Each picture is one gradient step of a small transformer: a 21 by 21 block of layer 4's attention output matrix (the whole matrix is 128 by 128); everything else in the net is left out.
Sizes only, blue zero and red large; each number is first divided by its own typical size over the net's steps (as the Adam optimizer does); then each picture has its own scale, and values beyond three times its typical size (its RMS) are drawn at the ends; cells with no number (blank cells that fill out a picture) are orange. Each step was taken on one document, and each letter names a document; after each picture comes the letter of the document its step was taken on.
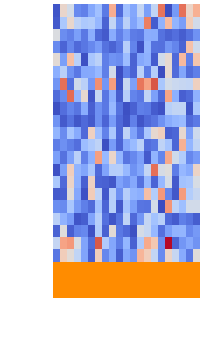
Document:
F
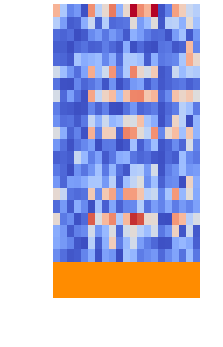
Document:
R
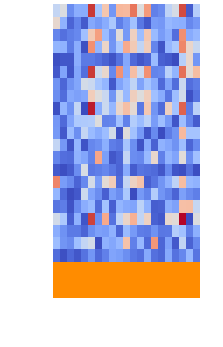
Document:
R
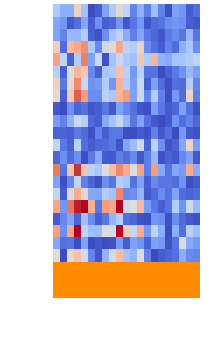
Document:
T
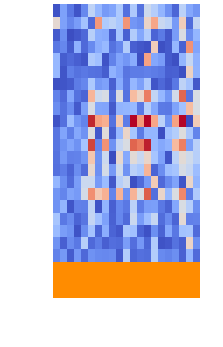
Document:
R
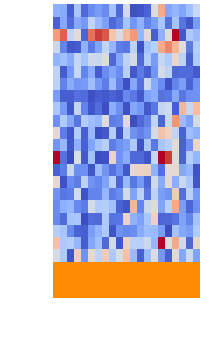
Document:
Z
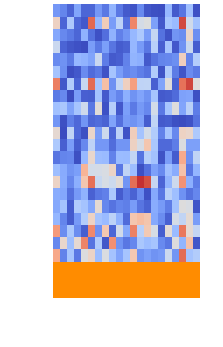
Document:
R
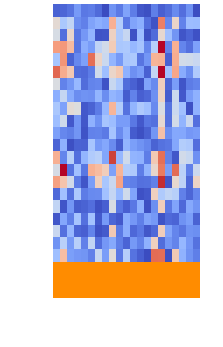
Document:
Z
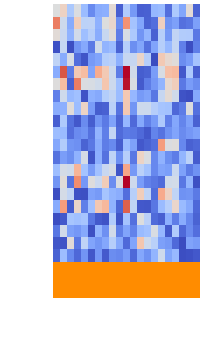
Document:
Z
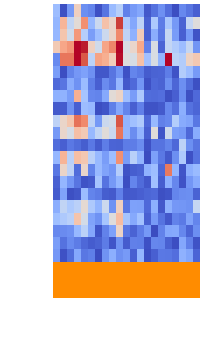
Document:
T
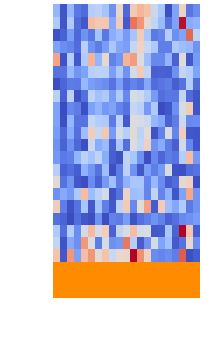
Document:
R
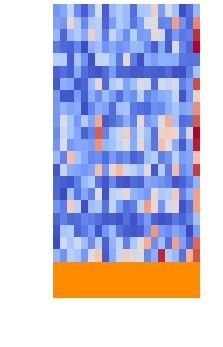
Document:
F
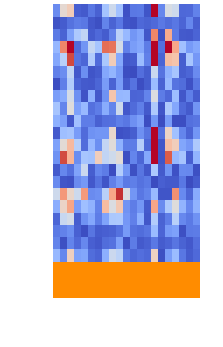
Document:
T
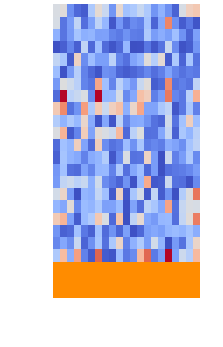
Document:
F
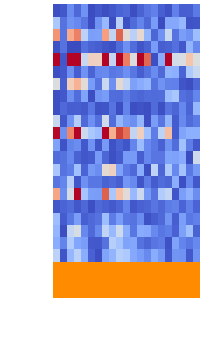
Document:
T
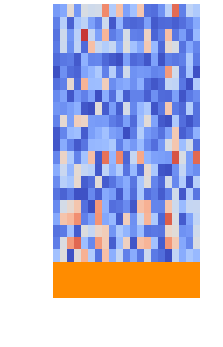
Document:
F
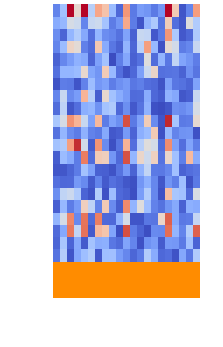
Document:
F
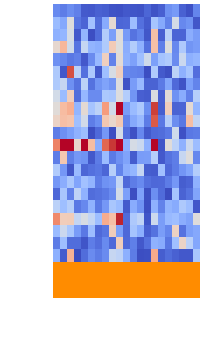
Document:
T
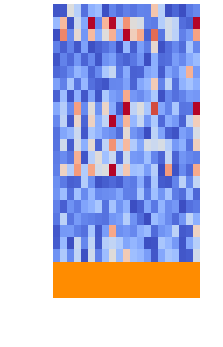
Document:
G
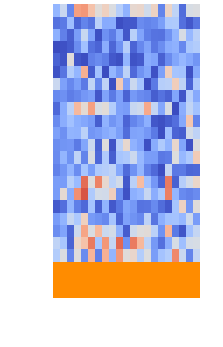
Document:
F
